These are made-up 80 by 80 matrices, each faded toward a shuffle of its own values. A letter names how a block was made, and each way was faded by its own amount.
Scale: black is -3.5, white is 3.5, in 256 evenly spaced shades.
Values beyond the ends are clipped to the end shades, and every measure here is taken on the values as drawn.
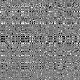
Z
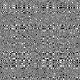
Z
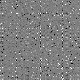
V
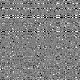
Z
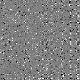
V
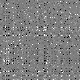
V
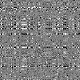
Z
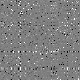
V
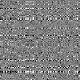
Z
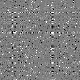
V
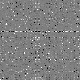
V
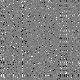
V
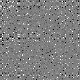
V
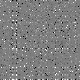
V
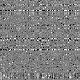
Z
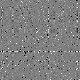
V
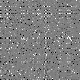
V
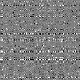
Z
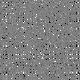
V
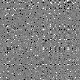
V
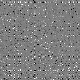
V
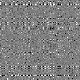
Z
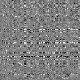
Z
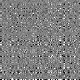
Z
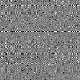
Z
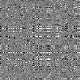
Z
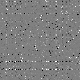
V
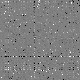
V
